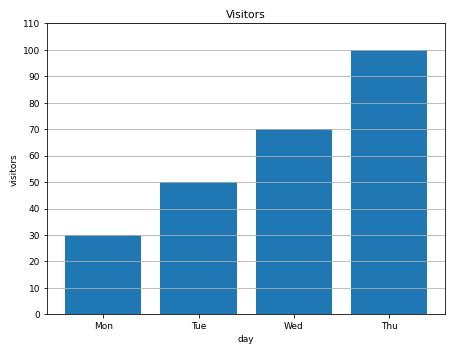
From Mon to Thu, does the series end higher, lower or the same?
higher
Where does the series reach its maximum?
Thu
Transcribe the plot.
Title: Visitors
x-axis: day, ticks Mon Tue Wed Thu
y-axis: visitors, ticks 0 10 20 30 40 50 60 70 80 90 100 110
Values:
30 50 70 100
